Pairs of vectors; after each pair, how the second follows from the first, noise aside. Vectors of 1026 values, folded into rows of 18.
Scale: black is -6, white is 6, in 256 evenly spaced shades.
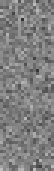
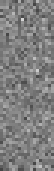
negated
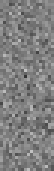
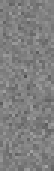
shrunk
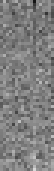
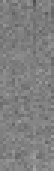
shrunk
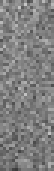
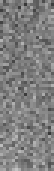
negated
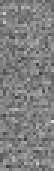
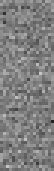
negated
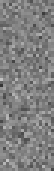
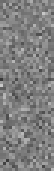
negated
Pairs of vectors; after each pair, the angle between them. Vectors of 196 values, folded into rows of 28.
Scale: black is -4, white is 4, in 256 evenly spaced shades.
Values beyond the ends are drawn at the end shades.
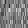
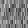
nearly opposite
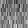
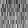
nearly parallel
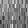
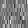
orthogonal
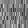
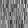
orthogonal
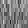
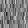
orthogonal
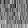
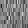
partly opposed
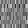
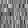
partly aligned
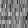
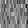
orthogonal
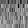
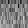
nearly parallel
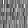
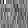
partly opposed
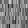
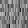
nearly parallel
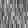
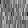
partly opposed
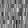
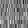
orthogonal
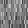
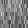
nearly parallel
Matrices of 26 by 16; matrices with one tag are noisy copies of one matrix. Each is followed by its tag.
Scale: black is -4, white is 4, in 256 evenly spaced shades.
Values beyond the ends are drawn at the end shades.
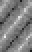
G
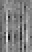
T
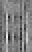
T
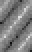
G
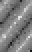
G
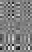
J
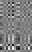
J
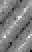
G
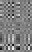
J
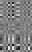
J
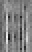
T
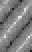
G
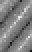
G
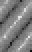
G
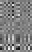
J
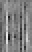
T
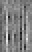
T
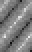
G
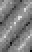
G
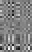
J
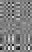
J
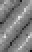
G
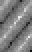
G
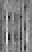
T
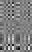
J
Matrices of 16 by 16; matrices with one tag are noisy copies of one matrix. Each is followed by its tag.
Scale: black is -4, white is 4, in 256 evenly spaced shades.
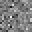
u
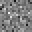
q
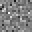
q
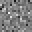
q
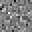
q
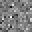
u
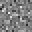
q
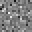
q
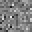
u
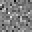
q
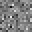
u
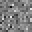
u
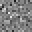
q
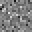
q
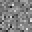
u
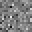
u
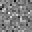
q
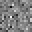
u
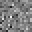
u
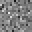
q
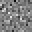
q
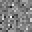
u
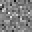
q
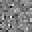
u
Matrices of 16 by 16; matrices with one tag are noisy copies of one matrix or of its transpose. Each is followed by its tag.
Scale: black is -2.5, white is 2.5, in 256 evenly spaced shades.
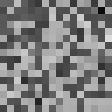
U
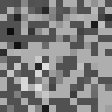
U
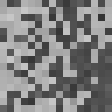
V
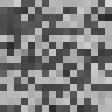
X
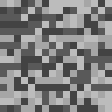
X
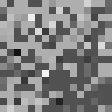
V
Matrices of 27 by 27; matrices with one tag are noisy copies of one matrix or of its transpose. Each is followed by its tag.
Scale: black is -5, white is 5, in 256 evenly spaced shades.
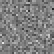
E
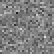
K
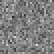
K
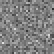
E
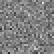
E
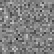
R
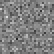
R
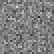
R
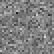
K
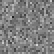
K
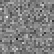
R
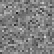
K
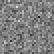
R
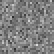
K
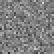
E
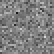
K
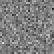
E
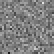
E
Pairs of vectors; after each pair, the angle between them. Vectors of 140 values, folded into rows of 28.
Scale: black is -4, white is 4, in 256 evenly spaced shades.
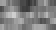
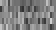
partly aligned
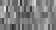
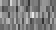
orthogonal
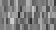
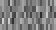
partly opposed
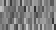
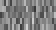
partly aligned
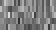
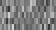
partly aligned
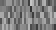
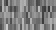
orthogonal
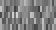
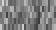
partly aligned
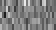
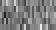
orthogonal
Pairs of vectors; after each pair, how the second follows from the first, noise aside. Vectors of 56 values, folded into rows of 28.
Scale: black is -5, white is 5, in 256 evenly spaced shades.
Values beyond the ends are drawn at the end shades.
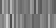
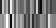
scaled up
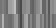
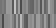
sign-scrambled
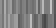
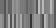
sign-scrambled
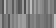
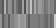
copied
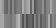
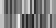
scaled up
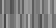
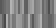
sign-scrambled
